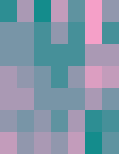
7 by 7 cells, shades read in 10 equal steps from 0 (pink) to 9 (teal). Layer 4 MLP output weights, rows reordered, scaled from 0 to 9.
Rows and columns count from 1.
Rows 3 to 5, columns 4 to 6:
7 7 3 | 7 4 1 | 5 5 3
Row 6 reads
4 5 4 6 3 8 7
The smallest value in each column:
2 3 3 2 2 0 2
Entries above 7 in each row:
2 0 0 0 0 1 1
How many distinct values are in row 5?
2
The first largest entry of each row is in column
3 3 3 4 3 6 6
